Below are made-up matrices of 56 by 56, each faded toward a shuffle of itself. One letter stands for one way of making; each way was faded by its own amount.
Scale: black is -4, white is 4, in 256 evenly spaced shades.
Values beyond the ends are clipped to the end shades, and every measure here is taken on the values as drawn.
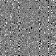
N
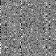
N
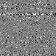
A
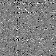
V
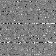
A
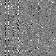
N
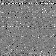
A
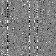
N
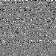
A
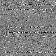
A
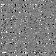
V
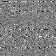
A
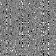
N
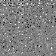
V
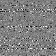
A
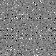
V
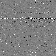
V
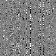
N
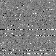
A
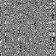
N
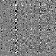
N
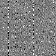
N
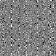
N
